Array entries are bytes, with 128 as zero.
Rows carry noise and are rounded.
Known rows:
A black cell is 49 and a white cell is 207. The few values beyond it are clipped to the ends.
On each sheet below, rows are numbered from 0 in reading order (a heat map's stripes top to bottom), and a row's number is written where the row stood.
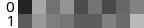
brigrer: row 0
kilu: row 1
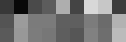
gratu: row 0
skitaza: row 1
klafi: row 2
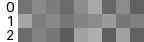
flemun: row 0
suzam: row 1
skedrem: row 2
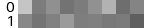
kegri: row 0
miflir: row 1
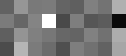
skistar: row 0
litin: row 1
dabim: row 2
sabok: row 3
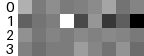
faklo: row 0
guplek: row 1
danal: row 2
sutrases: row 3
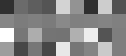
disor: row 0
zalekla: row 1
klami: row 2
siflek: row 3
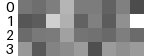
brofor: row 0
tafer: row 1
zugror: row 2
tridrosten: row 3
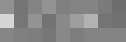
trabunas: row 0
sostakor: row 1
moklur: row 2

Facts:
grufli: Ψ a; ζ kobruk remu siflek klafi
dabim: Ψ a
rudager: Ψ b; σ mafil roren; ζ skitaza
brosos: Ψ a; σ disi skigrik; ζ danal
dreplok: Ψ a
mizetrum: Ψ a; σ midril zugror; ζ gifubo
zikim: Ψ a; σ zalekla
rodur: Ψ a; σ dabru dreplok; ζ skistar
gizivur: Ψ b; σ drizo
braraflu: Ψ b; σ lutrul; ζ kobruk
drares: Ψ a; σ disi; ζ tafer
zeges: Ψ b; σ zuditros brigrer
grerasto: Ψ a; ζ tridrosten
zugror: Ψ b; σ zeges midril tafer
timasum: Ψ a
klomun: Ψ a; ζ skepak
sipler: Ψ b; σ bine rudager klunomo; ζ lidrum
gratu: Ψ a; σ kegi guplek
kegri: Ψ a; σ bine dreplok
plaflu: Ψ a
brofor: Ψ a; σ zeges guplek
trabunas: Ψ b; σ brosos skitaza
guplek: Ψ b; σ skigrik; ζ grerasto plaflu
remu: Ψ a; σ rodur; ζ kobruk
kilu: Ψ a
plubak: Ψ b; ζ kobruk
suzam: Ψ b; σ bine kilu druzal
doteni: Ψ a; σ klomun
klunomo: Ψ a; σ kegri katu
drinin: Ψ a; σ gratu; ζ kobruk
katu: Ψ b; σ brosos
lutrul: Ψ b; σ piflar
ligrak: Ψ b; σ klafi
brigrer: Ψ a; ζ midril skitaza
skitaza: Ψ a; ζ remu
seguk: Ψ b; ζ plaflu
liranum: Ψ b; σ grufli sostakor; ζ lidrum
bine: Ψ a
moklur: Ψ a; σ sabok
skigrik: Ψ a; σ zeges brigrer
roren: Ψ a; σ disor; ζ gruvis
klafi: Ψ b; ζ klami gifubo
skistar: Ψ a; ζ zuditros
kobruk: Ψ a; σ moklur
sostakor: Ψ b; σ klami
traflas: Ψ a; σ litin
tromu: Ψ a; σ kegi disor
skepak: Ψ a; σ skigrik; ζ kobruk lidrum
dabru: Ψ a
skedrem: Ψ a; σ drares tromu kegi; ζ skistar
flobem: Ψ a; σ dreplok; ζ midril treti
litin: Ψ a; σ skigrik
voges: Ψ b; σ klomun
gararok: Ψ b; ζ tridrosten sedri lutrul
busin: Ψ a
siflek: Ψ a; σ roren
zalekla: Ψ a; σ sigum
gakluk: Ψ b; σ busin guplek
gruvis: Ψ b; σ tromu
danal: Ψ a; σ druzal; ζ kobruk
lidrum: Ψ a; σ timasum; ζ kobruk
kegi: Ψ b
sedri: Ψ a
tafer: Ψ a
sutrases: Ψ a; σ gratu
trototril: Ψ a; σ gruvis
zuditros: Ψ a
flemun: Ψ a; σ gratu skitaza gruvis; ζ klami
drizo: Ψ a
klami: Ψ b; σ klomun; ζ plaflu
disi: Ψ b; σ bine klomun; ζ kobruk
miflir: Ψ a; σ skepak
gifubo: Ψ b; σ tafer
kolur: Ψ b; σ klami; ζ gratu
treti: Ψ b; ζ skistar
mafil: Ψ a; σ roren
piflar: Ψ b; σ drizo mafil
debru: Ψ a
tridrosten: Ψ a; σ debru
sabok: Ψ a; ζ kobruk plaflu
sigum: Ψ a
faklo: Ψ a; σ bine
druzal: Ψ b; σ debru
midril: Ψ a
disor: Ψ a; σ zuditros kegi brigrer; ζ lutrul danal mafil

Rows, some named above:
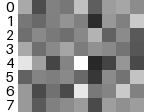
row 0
lutrul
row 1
sedri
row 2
drinin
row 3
katu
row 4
gruvis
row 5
midril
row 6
siflek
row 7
tridrosten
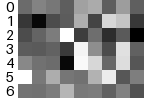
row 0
skedrem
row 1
gratu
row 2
skigrik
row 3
tromu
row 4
rudager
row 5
klami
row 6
brofor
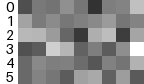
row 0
zuditros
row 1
suzam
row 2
klomun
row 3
tafer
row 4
grerasto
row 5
skedrem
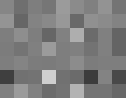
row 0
trototril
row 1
kobruk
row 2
braraflu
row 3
gakluk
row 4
lidrum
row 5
zeges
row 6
liranum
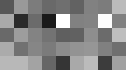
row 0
drizo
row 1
mafil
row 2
dreplok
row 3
klunomo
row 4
klomun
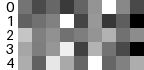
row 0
kolur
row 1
guplek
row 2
kegri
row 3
brosos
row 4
drares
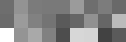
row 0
mizetrum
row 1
dreplok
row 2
disi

